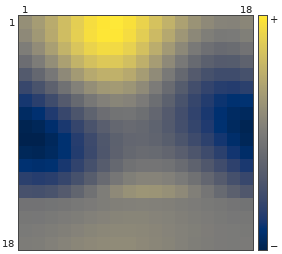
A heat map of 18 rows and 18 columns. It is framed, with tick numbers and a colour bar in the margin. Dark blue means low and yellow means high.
Histogram: bell-shaped. Lone odd cells: none. Stripes: none. Ninth with the highest average: top middle. Seam: horizontal, 80% of the way down, the bottom part calmer.
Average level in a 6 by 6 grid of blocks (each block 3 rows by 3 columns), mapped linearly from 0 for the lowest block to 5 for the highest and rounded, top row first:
355432
234321
012210
012210
123322
233332
